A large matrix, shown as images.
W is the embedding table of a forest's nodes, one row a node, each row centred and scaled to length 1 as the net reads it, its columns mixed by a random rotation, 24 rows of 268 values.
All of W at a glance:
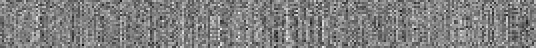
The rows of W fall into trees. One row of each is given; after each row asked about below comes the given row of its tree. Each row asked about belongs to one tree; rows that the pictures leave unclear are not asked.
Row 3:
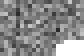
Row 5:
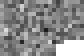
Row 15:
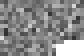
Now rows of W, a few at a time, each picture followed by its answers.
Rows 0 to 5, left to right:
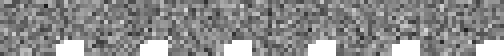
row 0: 5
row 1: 3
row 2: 15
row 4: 15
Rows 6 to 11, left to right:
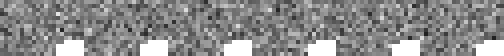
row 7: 5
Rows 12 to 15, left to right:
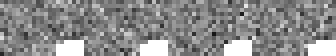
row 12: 15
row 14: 3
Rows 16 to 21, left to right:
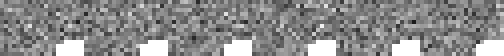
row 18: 15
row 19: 15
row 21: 3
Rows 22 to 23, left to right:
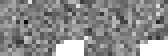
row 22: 3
